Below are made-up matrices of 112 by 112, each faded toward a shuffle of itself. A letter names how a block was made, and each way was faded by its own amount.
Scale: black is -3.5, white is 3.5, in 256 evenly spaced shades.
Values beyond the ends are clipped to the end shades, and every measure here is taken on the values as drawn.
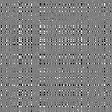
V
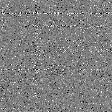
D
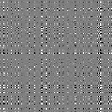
V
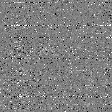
D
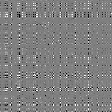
V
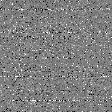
D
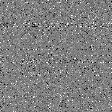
D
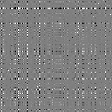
V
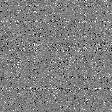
D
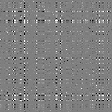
V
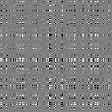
V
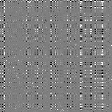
V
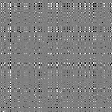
V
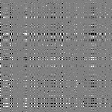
V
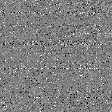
D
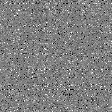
D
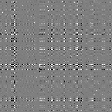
V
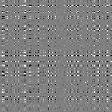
V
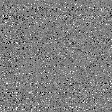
D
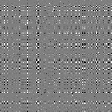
V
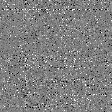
D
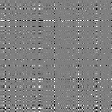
V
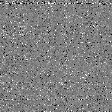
D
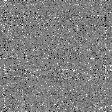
D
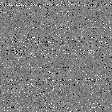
D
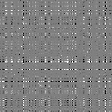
V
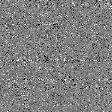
D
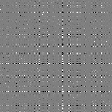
V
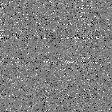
D
